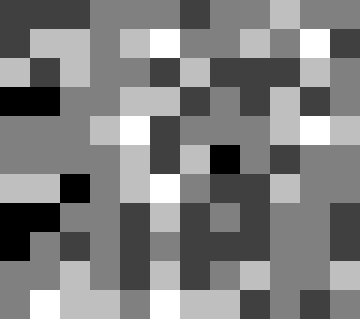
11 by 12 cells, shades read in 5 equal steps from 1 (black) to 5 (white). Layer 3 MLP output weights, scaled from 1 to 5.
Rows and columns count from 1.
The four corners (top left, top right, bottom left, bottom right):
2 3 3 3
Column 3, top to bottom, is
2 4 4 3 3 3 1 3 2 4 4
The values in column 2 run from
1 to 5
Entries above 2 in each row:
8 10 7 7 11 9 9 6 5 10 10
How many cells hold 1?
7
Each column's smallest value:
1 1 1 3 2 2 2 1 2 2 2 2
